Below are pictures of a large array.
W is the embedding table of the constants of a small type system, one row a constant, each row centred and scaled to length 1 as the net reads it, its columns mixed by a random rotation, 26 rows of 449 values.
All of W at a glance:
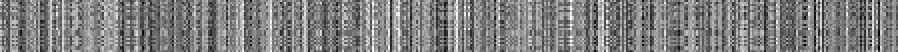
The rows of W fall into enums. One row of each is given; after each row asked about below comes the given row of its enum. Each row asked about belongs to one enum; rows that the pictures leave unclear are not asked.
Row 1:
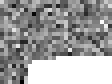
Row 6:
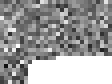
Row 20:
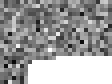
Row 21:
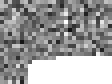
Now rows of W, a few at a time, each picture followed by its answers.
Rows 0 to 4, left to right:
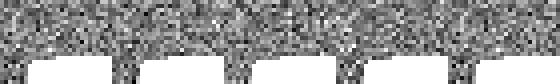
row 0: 20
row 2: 21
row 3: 6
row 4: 20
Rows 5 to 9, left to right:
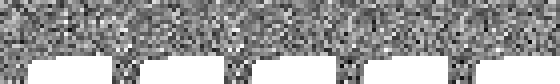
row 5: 21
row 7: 6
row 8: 20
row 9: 20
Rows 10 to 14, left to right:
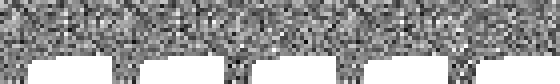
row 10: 21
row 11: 21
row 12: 20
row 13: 21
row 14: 6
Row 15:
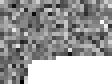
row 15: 1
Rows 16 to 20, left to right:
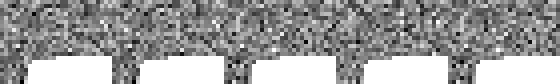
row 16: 1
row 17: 1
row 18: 20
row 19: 21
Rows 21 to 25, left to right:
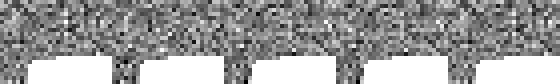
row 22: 20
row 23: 1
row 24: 1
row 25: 21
